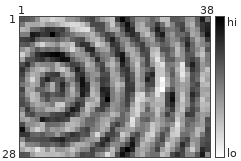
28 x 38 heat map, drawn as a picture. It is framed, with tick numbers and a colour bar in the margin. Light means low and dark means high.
Slope: none. Odd rows or columns: none. Ninth with the lowest average: middle right. Rings: centred on the middle left.
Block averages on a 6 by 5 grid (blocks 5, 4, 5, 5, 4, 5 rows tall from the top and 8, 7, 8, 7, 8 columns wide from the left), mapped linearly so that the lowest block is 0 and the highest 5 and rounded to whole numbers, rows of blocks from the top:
4 1 5 3 5
5 4 4 3 3
3 4 4 1 2
3 4 5 0 3
4 3 2 2 2
3 4 5 2 4
